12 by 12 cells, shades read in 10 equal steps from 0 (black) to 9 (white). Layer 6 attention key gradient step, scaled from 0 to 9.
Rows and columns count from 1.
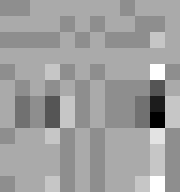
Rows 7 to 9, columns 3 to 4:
5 3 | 5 3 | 6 7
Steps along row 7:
down up down up down up down same down down up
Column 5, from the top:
6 5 6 6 5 6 7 7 5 5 5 5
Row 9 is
5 6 6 7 5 6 5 6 6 6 8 5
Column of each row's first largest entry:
3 1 11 1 11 1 5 5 11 11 11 11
